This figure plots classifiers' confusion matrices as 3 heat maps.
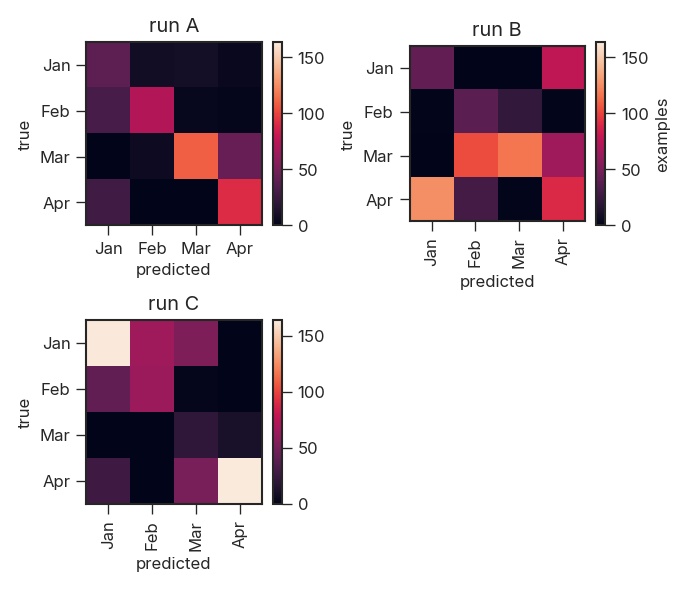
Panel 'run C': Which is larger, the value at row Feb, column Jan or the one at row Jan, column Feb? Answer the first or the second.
the second
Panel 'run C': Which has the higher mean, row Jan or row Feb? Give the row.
Jan
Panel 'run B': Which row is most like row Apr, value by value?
Jan
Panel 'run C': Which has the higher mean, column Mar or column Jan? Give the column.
Jan
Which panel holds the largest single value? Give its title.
run C
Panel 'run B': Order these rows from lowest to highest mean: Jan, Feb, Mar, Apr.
Feb, Jan, Apr, Mar
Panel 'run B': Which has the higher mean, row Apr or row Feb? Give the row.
Apr
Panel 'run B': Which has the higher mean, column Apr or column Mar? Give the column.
Apr
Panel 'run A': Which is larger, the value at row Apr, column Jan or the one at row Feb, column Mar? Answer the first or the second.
the first
